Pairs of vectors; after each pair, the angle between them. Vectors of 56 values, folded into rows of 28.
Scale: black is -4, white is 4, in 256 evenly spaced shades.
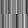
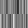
orthogonal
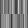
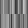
nearly parallel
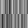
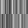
nearly parallel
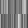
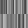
partly opposed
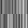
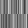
orthogonal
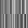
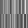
nearly parallel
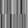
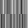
nearly parallel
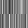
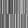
nearly parallel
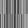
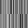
partly opposed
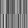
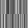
nearly parallel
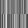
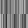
nearly opposite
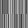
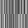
partly opposed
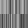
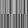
partly aligned
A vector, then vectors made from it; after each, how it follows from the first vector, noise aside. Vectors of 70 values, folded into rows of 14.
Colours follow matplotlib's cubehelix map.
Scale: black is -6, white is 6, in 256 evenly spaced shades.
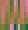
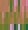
copied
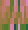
copied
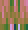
copied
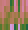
copied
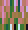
scaled up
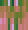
reversed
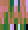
scaled up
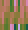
copied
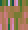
reversed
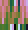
scaled up
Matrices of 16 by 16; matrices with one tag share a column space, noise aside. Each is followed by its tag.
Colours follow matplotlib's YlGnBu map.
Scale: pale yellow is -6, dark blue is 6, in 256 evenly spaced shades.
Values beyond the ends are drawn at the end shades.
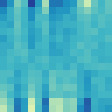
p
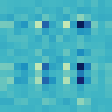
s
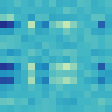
s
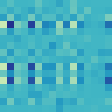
s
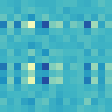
s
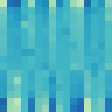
p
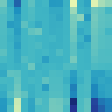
p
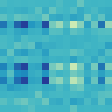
s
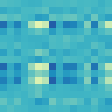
s
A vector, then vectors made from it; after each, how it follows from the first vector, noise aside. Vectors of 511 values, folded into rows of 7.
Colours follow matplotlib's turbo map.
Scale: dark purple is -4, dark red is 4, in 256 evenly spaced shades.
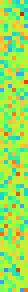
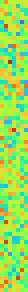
wrapped around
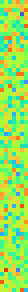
negated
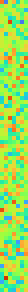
reversed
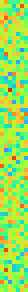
wrapped around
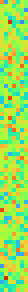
reversed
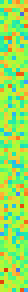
negated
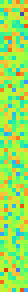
negated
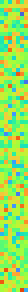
negated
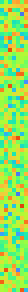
negated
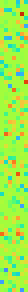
partly zeroed
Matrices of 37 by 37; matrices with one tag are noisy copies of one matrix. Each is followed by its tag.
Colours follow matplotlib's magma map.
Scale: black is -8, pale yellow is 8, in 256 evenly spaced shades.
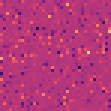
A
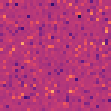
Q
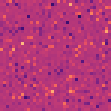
Q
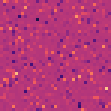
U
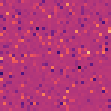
A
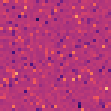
U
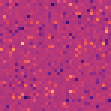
Q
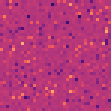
Q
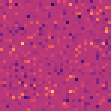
Q
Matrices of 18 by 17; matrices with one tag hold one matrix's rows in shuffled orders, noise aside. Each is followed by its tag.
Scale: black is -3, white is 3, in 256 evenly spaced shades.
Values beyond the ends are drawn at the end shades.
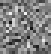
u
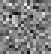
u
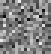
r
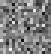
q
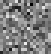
u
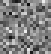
u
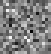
u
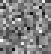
r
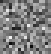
u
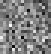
q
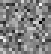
r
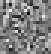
u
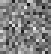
q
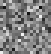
r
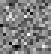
u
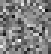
r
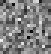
r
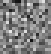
u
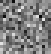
r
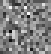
u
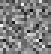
r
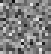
r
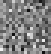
q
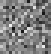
q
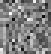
q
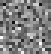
r
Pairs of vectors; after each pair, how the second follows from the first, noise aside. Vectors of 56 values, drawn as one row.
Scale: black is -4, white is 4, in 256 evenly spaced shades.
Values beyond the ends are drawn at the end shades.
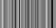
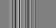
partly zeroed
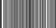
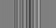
partly zeroed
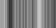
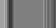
partly zeroed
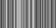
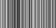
sign-scrambled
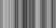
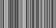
sign-scrambled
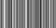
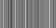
partly zeroed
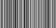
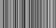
sign-scrambled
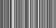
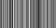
sign-scrambled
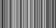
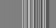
partly zeroed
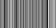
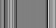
partly zeroed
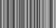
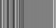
partly zeroed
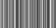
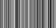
sign-scrambled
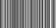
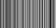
sign-scrambled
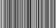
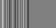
partly zeroed
